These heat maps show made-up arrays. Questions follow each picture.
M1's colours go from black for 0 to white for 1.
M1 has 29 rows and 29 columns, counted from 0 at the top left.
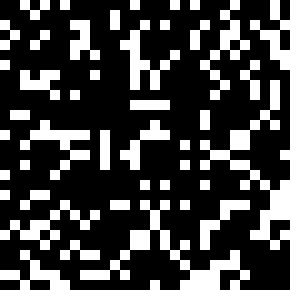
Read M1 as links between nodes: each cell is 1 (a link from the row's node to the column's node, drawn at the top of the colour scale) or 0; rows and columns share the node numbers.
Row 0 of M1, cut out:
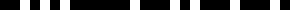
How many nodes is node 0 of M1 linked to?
8
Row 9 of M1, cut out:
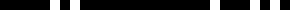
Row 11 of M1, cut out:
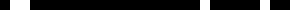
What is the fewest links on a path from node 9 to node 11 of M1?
3
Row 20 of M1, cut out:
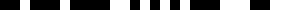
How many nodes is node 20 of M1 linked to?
12
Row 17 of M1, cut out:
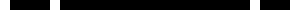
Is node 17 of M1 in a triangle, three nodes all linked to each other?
no
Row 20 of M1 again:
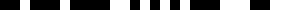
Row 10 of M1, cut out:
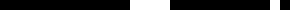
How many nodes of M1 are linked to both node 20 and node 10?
3
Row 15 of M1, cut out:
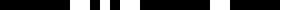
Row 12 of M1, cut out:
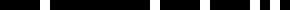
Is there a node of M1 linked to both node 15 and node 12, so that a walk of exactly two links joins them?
no
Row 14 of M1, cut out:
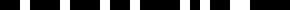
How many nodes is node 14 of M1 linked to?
8
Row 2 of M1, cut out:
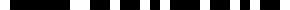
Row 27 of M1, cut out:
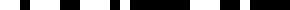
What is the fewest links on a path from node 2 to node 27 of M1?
2
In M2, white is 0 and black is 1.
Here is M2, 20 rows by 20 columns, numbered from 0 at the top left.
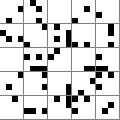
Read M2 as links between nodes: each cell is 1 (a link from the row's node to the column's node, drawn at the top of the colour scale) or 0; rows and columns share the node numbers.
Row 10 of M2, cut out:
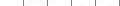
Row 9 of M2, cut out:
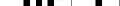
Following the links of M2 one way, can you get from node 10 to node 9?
no
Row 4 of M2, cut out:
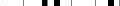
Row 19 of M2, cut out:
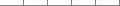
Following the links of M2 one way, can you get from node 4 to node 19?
no
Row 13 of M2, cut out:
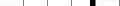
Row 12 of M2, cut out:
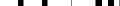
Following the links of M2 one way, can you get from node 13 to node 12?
yes
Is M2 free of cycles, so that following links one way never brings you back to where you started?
no
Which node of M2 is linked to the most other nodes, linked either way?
node 11
